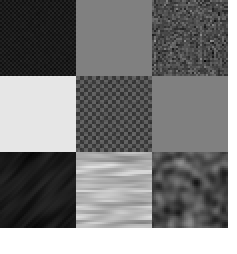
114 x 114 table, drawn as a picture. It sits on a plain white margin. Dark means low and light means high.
It is made of 3 by 3 panels. Panel 1,1: very low, checkered, faint in contrast. Panel 1,2: middling, flat. Panel 1,3: low, fine-grained. Panel 2,1: very high, flat. Panel 2,2: low, checkered. Panel 2,3: middling, flat. Panel 3,1: very low, slanting up to the right, faint in contrast. Panel 3,2: high, streaked across. Panel 3,3: low, blotchy.
